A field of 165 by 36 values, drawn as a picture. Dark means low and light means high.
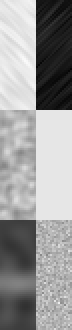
It is made of 3 by 2 panels. Panel 1,1: very high, slanting down to the right, faint in contrast. Panel 1,2: very low, slanting up to the right, faint in contrast. Panel 2,1: high, blotchy. Panel 2,2: very high, flat. Panel 3,1: low, smooth. Panel 3,2: high, fine-grained.
